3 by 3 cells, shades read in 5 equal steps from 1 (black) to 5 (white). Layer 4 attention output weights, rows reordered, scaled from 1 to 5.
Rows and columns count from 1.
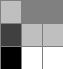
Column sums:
7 12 12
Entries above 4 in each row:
0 0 2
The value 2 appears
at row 2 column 1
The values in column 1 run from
1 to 4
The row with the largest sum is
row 3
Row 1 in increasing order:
3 3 4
